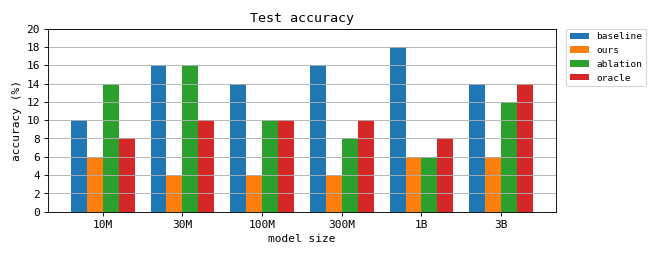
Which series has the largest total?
baseline
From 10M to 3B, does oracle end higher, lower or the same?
higher
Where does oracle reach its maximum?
3B
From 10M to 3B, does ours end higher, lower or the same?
the same
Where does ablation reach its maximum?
30M
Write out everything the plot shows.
Title: Test accuracy
x-axis: model size, ticks 10M 30M 100M 300M 1B 3B
y-axis: accuracy (%), ticks 0 2 4 6 8 10 12 14 16 18 20
Legend: baseline, ours, ablation, oracle
Values:
baseline: 10 16 14 16 18 14
ours: 6 4 4 4 6 6
ablation: 14 16 10 8 6 12
oracle: 8 10 10 10 8 14
